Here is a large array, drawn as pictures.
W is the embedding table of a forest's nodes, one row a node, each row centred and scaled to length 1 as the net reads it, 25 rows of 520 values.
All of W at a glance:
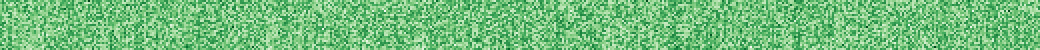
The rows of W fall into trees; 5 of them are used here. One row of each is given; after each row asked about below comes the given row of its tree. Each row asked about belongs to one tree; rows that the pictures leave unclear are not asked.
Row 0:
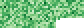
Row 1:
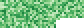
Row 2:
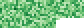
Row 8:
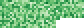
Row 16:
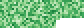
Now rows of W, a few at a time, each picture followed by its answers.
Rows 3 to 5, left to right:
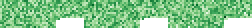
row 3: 0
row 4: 0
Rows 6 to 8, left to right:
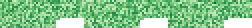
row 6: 8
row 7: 16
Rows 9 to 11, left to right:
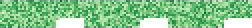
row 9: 2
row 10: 16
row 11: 1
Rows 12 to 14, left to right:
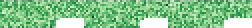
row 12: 2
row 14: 8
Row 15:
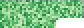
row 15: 2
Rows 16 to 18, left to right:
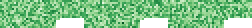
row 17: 2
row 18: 8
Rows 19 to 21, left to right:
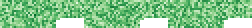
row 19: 1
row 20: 1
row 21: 8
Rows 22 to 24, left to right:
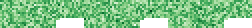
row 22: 16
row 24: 1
